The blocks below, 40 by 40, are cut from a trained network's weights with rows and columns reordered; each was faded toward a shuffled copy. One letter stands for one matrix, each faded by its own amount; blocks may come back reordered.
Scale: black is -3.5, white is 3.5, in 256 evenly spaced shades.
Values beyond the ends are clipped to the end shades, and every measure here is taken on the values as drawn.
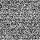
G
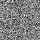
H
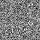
H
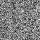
H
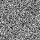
H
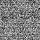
G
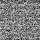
G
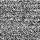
G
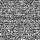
G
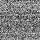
G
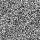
H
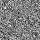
H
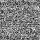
G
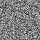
H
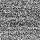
G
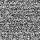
G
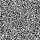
H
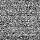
G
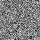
H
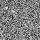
H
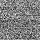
G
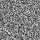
H
